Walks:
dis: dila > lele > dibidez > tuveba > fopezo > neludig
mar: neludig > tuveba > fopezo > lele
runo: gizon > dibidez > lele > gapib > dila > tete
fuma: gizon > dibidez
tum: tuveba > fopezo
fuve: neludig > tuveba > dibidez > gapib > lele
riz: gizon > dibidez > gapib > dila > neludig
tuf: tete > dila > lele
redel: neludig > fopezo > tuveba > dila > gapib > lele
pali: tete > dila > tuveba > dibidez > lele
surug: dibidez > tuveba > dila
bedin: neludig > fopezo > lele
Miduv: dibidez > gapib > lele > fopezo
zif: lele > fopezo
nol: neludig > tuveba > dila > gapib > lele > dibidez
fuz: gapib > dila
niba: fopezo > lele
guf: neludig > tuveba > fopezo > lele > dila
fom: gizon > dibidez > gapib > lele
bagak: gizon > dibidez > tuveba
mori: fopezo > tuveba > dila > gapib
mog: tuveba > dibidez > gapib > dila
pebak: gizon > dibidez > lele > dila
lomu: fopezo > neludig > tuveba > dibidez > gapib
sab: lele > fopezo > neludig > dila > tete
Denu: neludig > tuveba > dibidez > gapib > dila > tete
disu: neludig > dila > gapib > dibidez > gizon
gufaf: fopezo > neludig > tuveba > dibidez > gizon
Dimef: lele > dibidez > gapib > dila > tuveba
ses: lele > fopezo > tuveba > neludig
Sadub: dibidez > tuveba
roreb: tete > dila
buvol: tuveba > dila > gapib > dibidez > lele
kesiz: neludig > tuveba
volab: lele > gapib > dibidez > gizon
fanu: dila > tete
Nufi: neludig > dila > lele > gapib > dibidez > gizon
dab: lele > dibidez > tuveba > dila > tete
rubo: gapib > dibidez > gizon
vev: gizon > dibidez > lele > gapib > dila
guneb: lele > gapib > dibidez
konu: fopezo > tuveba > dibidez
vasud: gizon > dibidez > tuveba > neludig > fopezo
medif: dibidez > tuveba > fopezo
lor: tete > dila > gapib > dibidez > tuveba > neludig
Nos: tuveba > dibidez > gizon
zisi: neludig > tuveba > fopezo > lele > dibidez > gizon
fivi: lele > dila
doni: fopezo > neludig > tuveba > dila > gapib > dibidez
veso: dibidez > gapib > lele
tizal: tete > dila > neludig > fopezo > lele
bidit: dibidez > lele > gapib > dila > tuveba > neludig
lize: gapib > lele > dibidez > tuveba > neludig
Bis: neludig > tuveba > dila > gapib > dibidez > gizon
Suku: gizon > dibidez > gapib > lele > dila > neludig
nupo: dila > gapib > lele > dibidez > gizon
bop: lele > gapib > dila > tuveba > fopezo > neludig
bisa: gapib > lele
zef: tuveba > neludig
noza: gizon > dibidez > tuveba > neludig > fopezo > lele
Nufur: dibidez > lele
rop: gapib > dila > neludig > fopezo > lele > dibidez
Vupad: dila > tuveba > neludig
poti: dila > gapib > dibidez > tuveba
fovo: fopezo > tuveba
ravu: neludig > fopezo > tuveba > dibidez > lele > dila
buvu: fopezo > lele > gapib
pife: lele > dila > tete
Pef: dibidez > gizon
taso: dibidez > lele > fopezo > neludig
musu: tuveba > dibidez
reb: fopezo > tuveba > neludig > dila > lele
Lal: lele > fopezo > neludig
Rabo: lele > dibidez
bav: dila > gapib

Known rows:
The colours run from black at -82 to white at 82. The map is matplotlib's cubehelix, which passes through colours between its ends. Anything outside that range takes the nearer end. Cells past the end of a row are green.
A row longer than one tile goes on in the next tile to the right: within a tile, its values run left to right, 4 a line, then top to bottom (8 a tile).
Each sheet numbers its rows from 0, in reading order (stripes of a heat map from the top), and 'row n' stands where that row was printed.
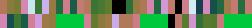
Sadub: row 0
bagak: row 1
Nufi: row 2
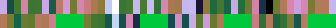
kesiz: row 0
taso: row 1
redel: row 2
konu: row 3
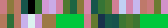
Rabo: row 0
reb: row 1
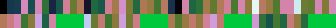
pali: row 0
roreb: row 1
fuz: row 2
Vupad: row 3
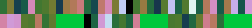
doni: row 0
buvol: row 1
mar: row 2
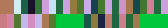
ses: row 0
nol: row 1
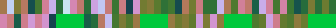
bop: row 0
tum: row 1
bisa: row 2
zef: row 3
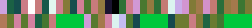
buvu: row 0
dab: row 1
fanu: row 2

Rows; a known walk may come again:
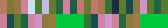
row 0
Sadub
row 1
musu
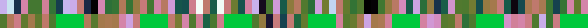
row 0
poti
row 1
fuz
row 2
buvu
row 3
Bis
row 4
bagak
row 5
doni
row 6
lor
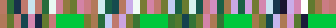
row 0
niba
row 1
Lal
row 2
mar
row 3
sab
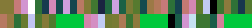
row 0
bidit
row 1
lomu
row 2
buvol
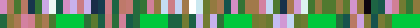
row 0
volab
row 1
Denu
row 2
Miduv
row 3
zif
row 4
Nos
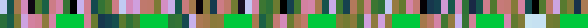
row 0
fom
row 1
reb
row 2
Suku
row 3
fuma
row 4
bisa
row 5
pali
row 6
Dimef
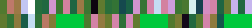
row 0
Nufur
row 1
lize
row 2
guf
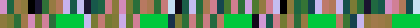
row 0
noza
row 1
roreb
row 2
fuve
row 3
ravu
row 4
riz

